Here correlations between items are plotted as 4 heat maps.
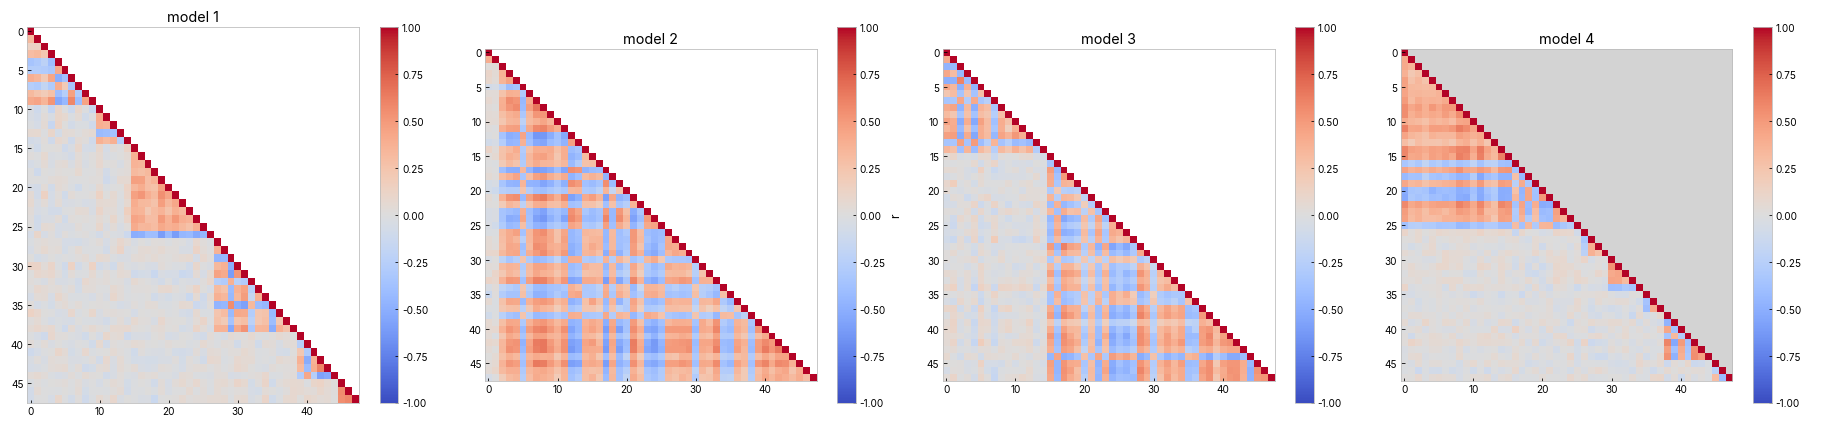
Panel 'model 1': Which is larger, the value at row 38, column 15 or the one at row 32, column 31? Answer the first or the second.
the first
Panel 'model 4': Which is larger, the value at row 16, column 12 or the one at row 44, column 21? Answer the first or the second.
the second
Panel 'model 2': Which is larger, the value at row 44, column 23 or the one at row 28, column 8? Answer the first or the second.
the second
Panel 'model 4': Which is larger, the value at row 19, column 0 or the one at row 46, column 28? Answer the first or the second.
the first
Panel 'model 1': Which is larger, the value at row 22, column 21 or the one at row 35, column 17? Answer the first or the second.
the first
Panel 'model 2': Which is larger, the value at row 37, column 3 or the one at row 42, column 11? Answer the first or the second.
the second
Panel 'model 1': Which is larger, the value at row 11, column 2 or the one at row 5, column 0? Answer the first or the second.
the first
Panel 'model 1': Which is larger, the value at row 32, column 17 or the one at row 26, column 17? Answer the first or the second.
the first
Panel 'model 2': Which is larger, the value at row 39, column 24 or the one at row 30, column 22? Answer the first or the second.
the second
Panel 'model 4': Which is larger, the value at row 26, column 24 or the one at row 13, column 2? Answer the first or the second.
the second
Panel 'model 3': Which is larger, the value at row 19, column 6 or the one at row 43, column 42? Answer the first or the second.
the second
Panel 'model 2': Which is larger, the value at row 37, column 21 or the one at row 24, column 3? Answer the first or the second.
the first
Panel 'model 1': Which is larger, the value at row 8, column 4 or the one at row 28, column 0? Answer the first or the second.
the second
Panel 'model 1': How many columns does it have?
48
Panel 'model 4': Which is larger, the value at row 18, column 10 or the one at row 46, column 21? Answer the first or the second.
the second
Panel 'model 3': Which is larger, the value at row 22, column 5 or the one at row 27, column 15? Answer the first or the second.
the first
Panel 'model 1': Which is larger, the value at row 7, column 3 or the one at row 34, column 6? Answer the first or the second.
the second
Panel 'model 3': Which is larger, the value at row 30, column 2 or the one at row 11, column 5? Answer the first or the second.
the second
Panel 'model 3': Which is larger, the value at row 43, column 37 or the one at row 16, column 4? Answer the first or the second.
the first
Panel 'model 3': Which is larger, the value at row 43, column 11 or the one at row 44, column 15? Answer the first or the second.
the first
